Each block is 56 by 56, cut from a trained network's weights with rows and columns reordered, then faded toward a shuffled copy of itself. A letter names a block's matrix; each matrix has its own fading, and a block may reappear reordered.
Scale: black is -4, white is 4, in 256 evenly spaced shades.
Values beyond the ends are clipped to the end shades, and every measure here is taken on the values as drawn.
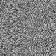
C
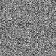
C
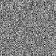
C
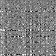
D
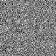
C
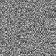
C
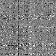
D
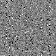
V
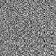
C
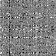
D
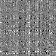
D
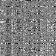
D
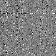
V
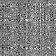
D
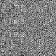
C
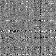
D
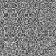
C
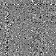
V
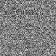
C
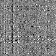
D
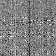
D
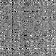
D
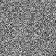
C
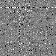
V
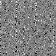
V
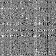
D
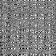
D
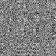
C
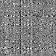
D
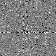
V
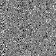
V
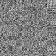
C
